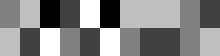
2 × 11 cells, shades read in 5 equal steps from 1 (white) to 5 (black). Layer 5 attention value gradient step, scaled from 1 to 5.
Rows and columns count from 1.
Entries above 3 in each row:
4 4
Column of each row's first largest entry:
3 2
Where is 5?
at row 1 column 3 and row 1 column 6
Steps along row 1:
down up down down up down same same up up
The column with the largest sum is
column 4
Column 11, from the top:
4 2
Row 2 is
2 4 1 3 4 1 3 4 4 3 2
